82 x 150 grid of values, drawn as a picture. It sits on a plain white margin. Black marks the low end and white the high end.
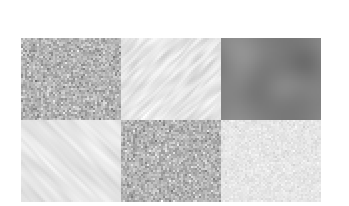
It is made of 2 by 3 panels. Panel 1,1: high, fine-grained. Panel 1,2: very high, slanting up to the right, faint in contrast. Panel 1,3: middling, smooth, faint in contrast. Panel 2,1: very high, slanting down to the right, faint in contrast. Panel 2,2: high, fine-grained. Panel 2,3: very high, fine-grained, faint in contrast.
